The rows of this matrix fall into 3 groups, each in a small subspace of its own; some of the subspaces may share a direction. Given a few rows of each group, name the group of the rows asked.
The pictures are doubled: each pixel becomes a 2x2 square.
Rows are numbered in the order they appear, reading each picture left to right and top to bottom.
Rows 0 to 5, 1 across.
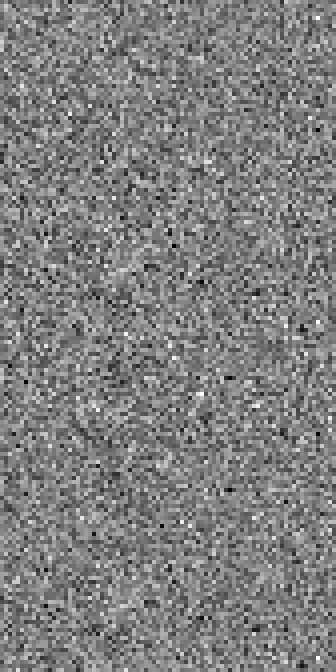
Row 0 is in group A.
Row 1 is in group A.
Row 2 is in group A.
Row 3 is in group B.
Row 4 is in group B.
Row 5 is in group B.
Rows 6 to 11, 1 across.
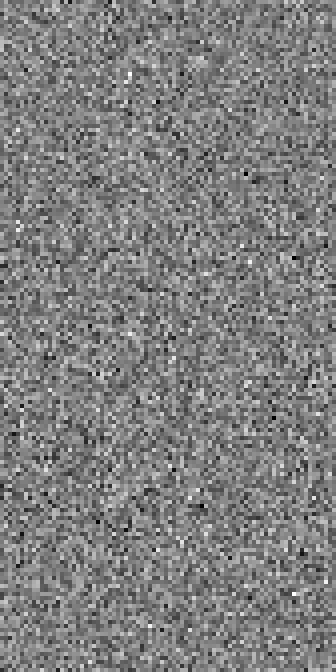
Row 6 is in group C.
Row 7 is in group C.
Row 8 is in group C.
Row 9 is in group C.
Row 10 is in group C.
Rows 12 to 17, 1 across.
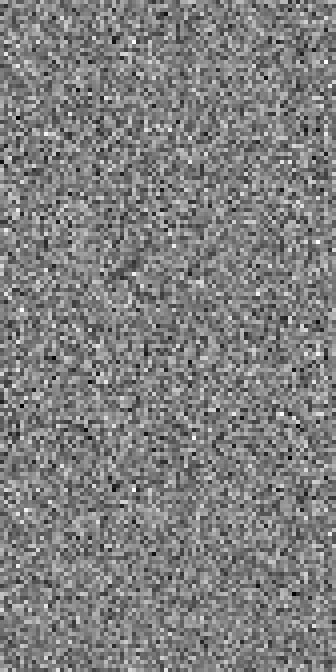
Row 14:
A
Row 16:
A
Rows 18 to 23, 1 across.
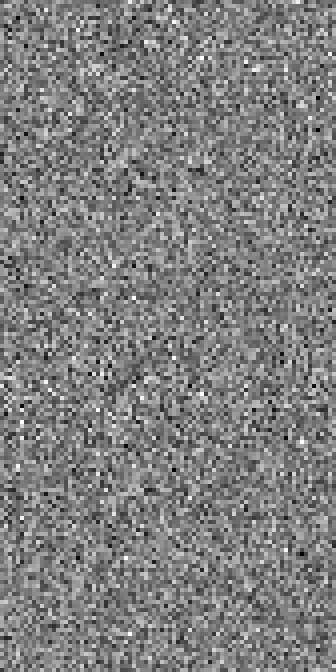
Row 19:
A
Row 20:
A
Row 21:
B
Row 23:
C
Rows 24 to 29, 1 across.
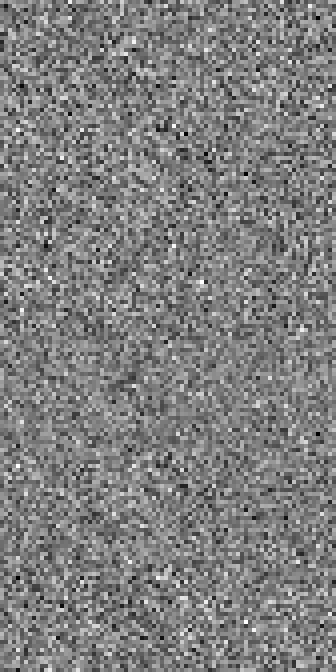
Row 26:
C
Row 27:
A
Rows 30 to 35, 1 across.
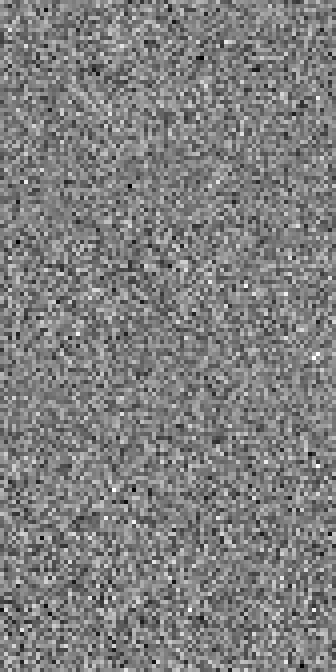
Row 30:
B
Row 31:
C
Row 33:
C
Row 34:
A
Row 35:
B
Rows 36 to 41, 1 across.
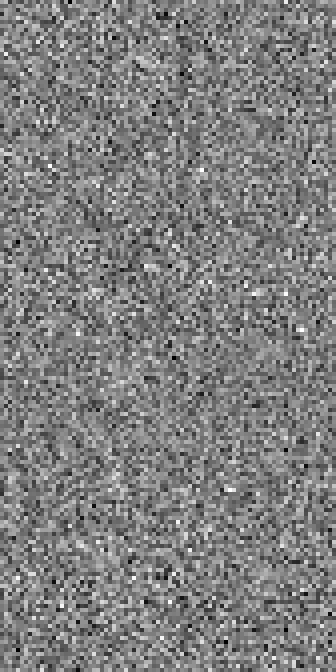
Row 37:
A
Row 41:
C
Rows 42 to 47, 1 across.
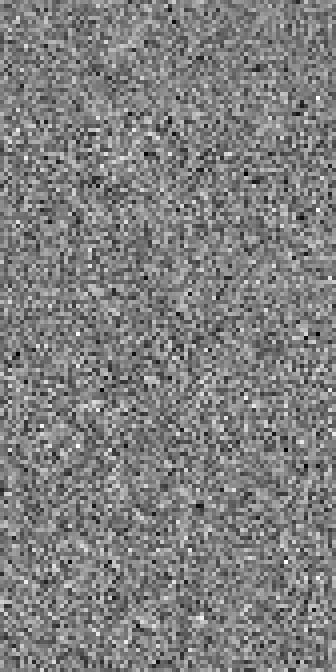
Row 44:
C
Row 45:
A
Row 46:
B
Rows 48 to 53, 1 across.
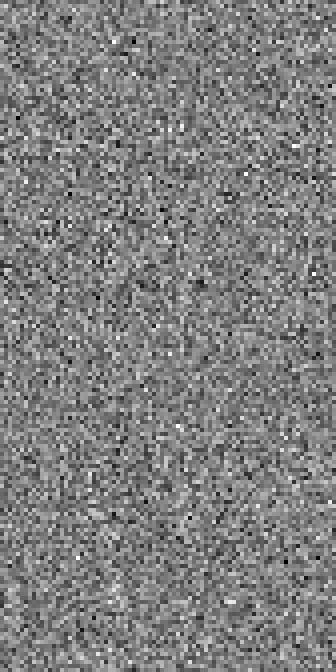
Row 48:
A
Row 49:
C
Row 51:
C
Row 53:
B
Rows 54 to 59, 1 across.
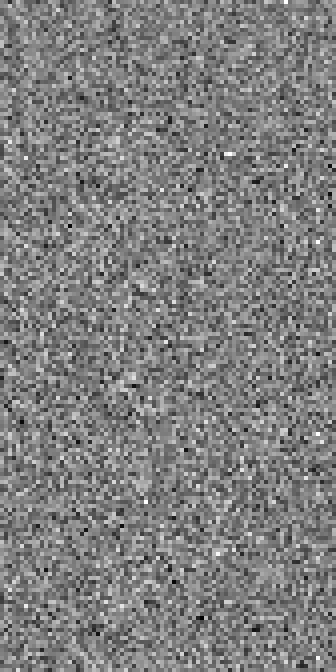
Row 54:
B
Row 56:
A
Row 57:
A
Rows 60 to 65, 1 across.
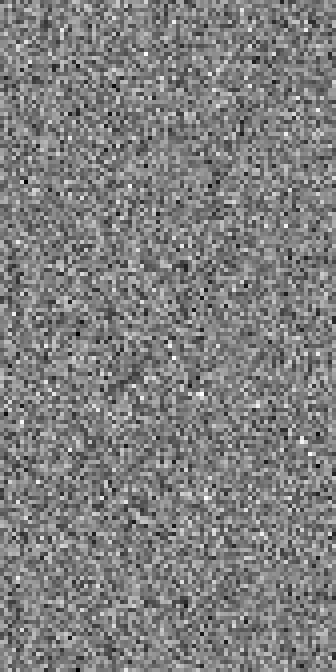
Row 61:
C
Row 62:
B
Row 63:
A
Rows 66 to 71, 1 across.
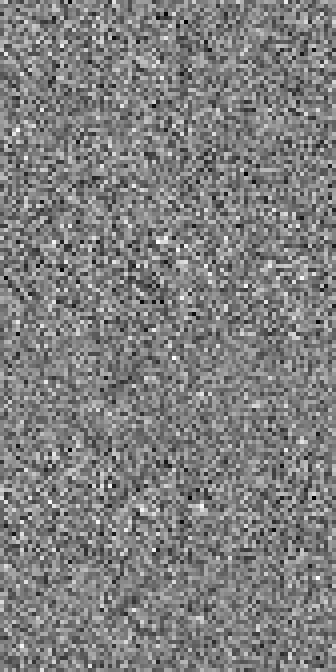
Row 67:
A
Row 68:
A
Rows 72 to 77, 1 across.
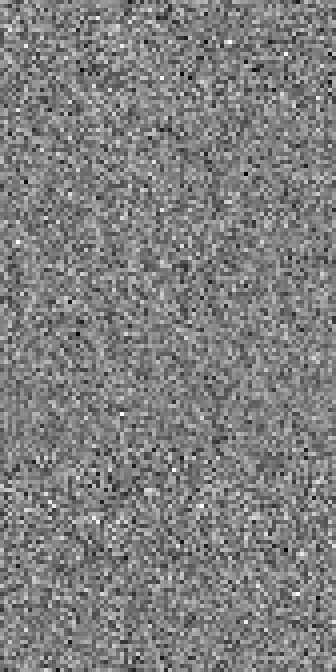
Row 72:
B
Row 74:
B
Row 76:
A
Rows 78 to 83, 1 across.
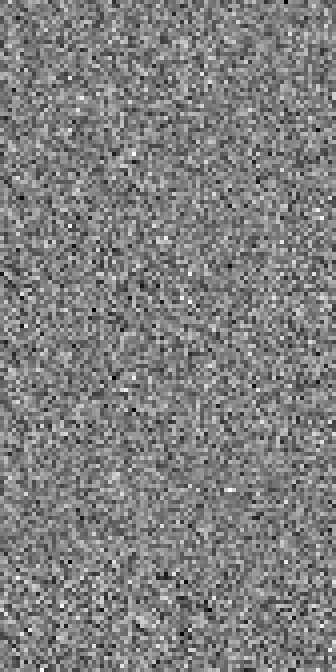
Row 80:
B
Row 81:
A
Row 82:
B
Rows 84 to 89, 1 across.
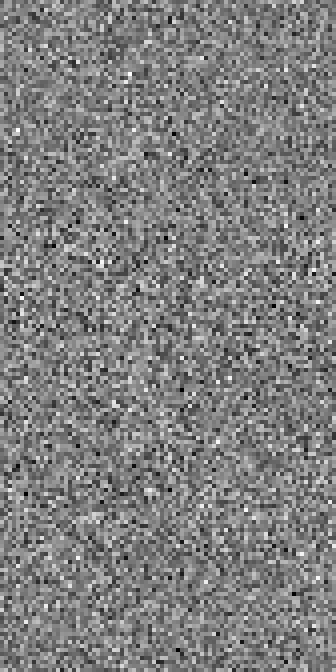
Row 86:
C
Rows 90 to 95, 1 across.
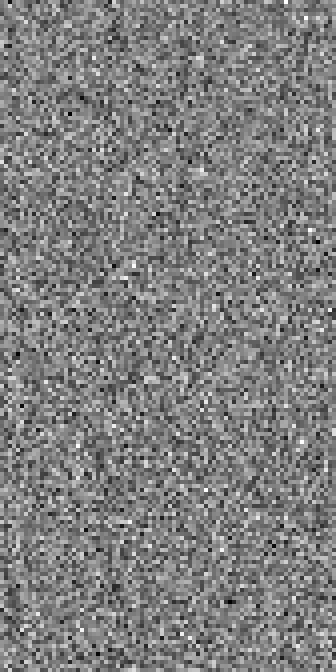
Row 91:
C
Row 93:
B
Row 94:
C
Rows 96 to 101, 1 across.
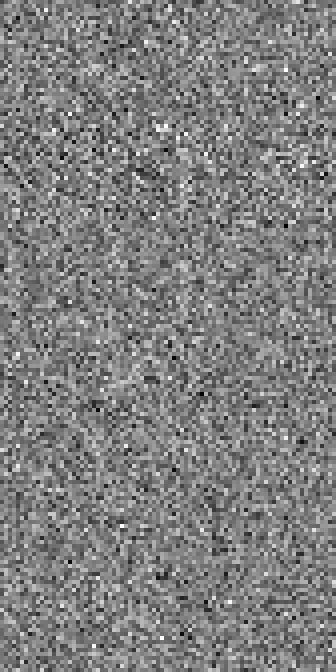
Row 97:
A
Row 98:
B
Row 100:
C
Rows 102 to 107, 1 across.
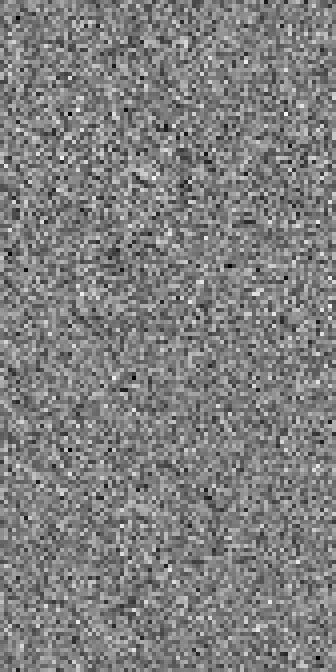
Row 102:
B
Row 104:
B
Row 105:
A
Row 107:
A
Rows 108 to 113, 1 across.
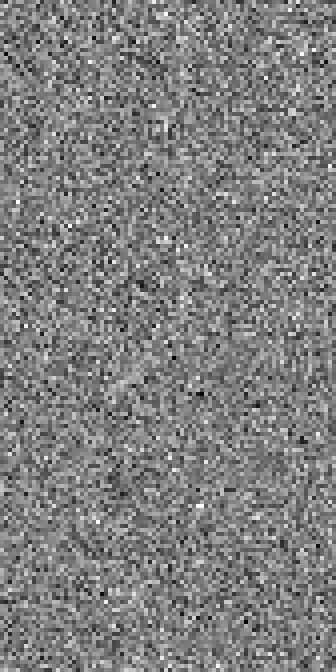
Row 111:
A
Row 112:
B
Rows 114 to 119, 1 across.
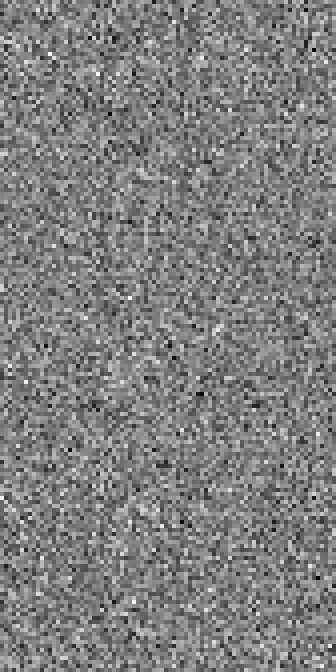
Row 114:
A
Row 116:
C
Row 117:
B
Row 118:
B
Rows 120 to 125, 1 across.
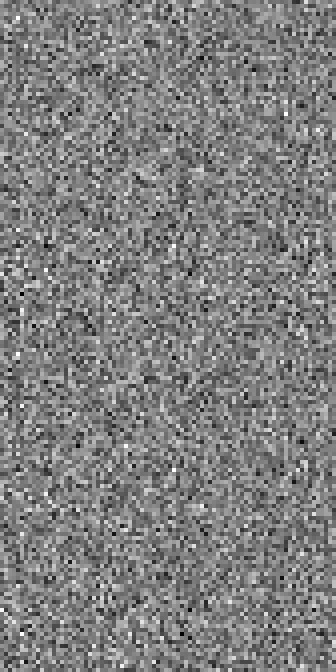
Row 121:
B
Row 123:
B
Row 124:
C
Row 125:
B
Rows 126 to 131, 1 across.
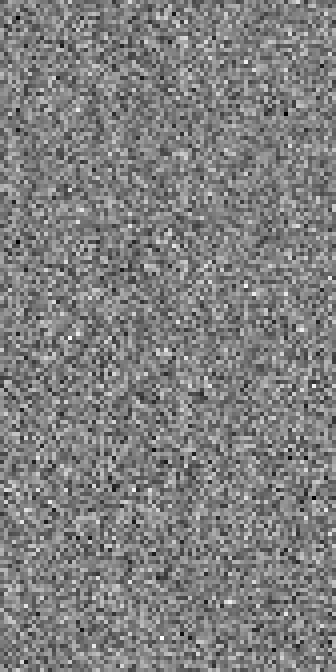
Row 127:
B
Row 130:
A
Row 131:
B
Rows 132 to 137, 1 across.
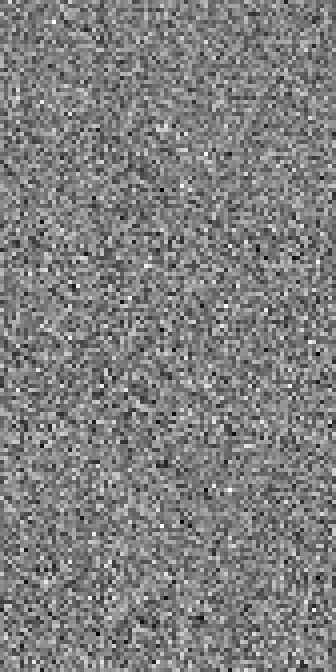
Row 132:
C
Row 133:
B
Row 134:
C
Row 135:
A
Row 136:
B
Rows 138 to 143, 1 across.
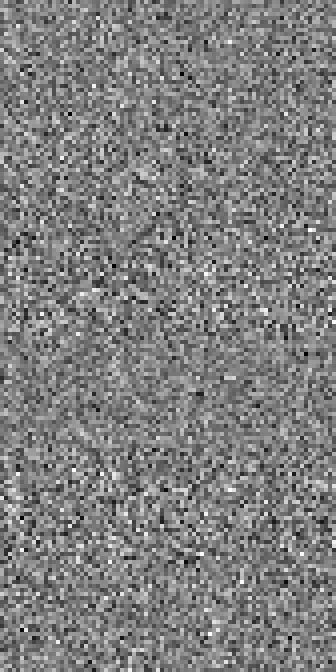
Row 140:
A
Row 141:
B
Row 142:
B
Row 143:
C
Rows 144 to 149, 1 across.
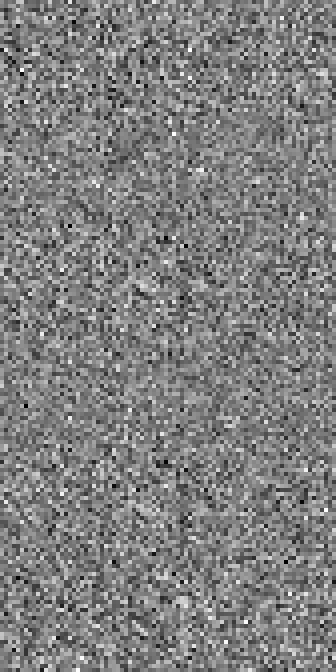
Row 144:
B
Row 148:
A
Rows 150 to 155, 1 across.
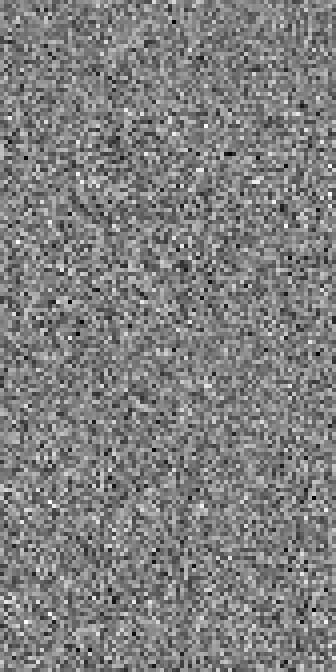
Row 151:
B
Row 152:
B
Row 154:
A
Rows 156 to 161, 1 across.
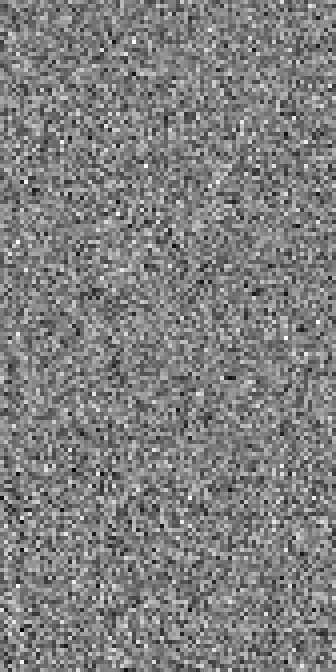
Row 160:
B
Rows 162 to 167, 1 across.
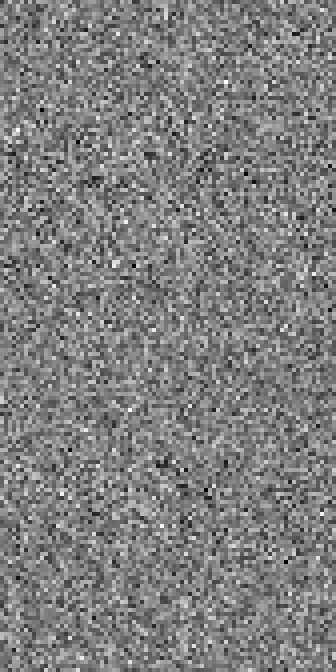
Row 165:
C
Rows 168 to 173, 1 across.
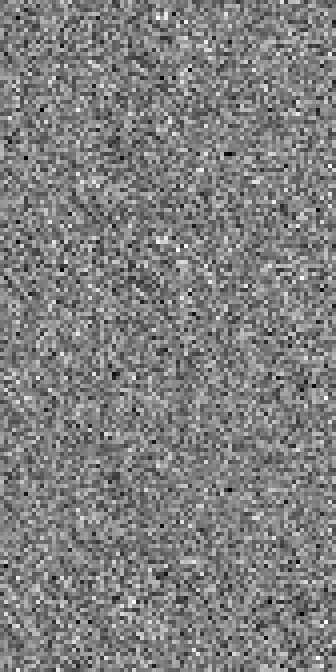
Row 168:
C
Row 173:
A
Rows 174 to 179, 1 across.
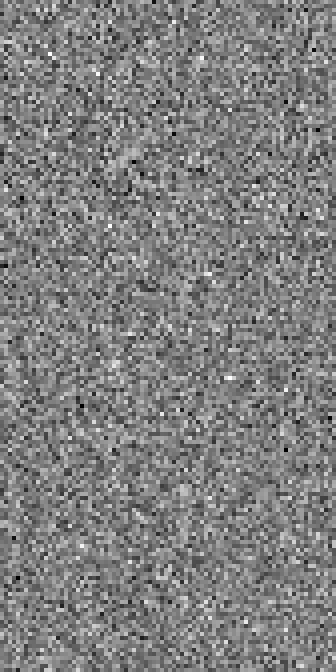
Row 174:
A
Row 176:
C
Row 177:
B
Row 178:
B
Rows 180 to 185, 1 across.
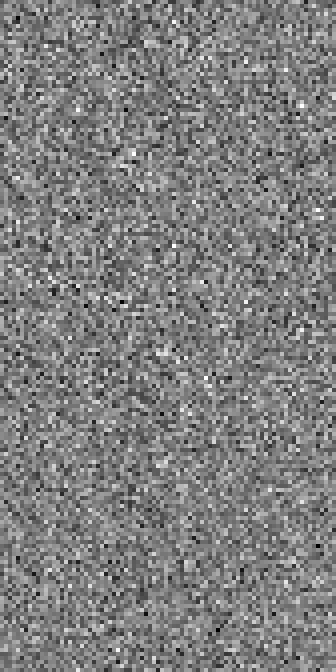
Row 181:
A
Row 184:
A
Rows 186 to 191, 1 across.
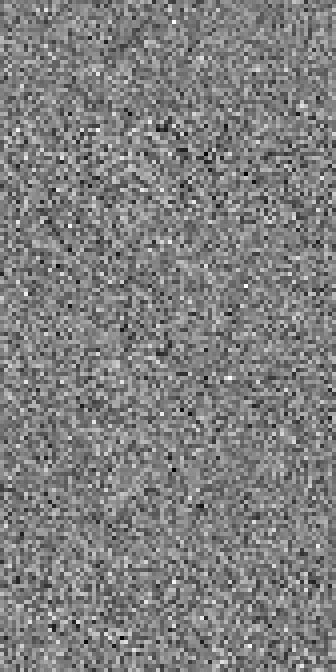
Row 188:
C
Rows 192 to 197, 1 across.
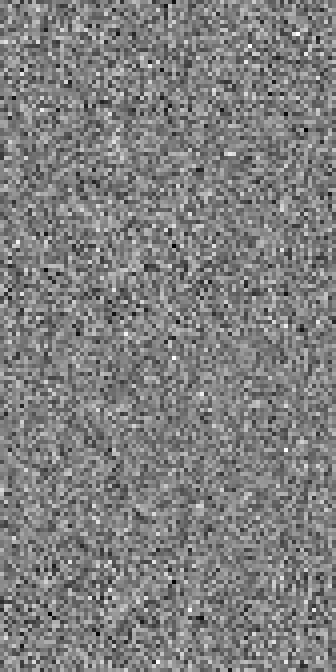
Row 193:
B
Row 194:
B
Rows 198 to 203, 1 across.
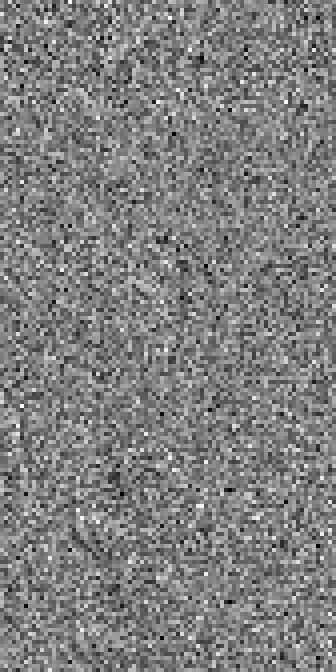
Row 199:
C
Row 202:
B
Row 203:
B
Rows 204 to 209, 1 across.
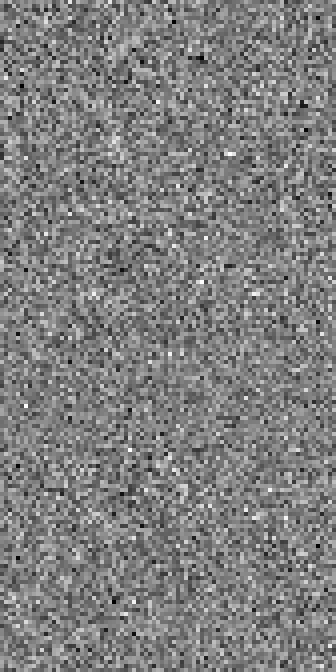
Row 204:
A
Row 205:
B
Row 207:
C
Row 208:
A
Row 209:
A
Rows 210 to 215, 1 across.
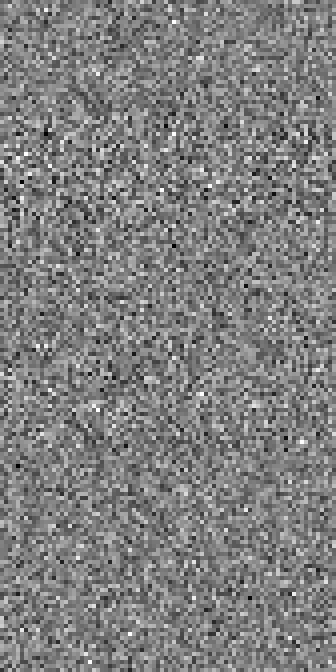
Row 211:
C
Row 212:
C
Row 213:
A
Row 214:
B
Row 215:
C
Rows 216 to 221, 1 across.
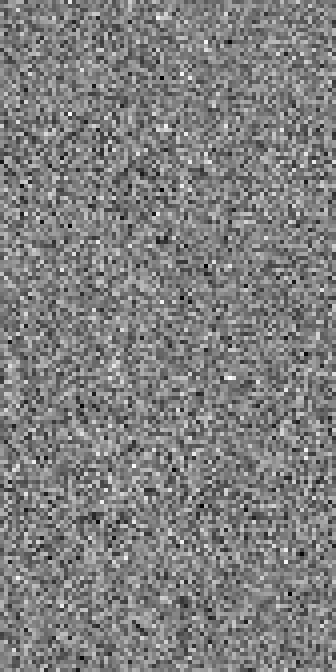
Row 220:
A
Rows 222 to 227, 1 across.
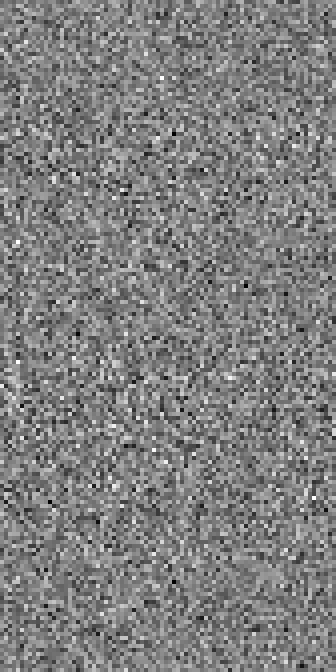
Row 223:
C
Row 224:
B
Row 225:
B
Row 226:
A
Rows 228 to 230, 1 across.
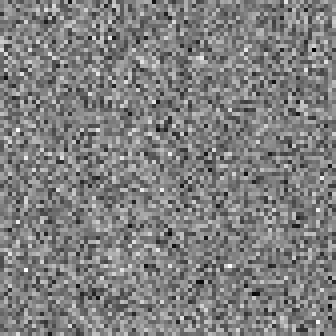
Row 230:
B
